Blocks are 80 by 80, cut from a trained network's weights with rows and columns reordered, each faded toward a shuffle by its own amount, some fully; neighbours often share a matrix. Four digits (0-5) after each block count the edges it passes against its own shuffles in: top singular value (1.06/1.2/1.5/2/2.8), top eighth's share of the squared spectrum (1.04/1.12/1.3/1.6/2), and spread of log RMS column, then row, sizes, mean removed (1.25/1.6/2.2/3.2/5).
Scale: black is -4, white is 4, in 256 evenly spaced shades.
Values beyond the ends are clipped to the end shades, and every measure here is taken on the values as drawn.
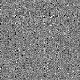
3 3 2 1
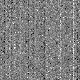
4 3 2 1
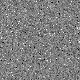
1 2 0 0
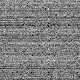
4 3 1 2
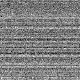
5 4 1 3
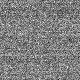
2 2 0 0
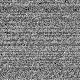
4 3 0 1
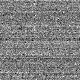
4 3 1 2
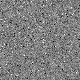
2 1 0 0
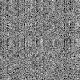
4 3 2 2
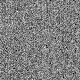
2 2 0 0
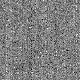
3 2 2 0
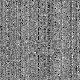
4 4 2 1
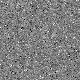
1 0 0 0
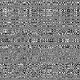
4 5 2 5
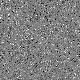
0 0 0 0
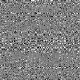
4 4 1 3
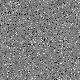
0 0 0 0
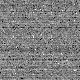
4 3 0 1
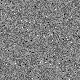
0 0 0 0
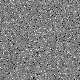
0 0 0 0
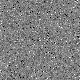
0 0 0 0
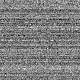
4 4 1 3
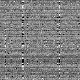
4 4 3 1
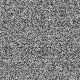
1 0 0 0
